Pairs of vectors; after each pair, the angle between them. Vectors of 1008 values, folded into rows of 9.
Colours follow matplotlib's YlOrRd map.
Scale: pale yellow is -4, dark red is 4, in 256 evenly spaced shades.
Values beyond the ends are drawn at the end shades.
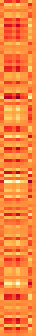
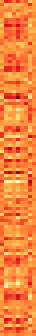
nearly parallel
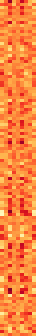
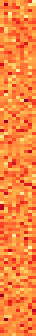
orthogonal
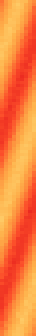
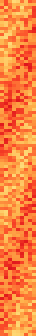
partly aligned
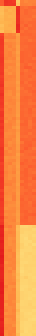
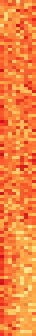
partly aligned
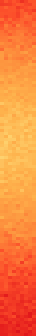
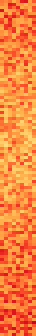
partly aligned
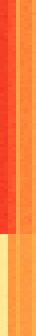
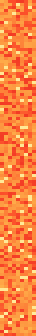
orthogonal
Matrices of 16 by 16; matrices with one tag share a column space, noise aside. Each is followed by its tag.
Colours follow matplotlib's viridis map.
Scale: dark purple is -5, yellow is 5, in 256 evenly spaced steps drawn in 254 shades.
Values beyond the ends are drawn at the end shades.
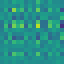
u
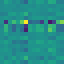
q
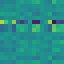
q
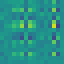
u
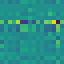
q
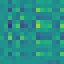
u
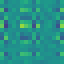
u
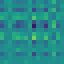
u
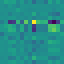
q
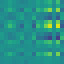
u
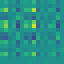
u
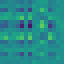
u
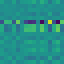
q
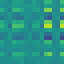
u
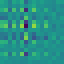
u
